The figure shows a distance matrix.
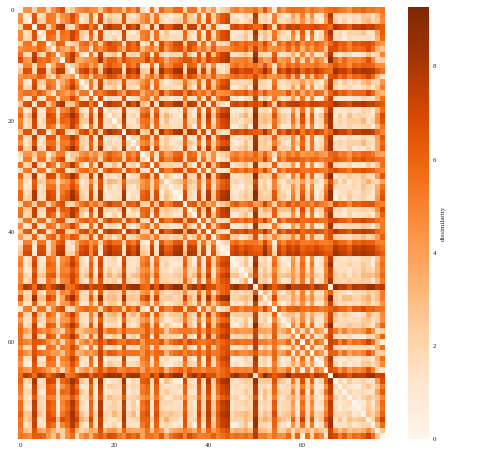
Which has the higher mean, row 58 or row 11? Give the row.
11
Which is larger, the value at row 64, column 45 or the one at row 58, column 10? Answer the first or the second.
the second
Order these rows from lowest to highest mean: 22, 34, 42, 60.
34, 42, 60, 22
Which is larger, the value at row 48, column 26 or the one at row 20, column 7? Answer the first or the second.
the second
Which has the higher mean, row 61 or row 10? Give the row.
10
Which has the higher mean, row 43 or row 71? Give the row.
43
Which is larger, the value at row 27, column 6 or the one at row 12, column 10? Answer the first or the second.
the second
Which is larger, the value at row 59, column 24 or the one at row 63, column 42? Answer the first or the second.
the second
